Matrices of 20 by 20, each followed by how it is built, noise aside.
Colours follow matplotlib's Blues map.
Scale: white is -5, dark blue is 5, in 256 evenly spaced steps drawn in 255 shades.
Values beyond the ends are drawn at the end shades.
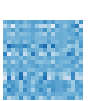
low rank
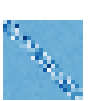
banded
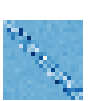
banded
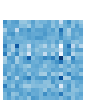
low rank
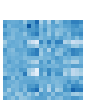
low rank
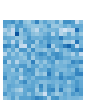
low rank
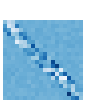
banded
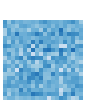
low rank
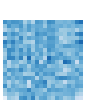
low rank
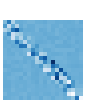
banded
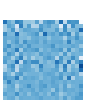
low rank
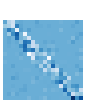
banded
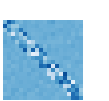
banded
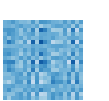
low rank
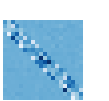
banded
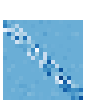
banded
